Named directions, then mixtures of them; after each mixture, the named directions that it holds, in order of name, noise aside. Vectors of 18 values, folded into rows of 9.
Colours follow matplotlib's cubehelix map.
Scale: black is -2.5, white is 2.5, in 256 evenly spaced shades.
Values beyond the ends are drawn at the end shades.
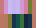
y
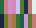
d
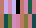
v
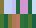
d, v, y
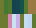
y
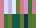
v, y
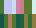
d, v, y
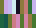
d, v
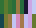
d, y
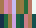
d, v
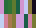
d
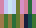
v, y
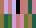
v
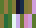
d, v, y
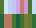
d, v, y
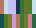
d, v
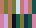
d, v, y
